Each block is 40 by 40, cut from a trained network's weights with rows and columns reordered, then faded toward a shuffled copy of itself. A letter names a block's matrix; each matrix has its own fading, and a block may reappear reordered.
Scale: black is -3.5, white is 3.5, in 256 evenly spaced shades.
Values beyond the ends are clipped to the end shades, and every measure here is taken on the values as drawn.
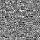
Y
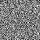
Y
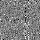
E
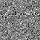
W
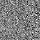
E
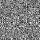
Y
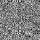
Y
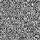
Y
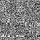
Y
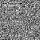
Y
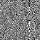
E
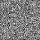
E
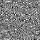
W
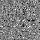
W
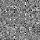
E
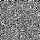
W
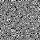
W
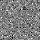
W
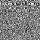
Y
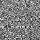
Y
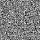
E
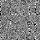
E
